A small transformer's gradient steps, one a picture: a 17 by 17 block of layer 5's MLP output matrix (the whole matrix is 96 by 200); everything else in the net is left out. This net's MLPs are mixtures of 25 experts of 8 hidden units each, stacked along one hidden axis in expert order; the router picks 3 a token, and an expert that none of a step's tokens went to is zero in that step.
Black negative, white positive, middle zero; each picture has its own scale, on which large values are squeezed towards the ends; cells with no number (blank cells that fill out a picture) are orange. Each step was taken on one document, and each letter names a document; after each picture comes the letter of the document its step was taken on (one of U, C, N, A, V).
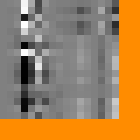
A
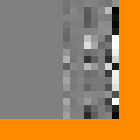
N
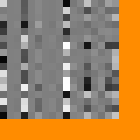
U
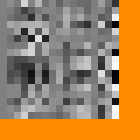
A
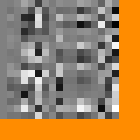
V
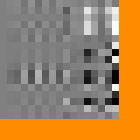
N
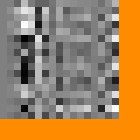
A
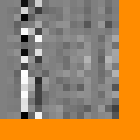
A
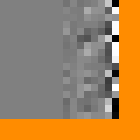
N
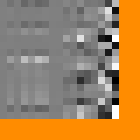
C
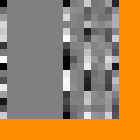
U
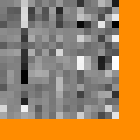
V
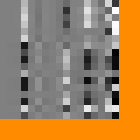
N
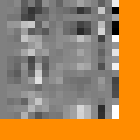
A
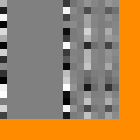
U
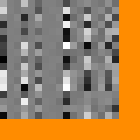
U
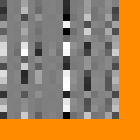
U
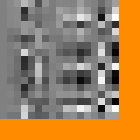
A
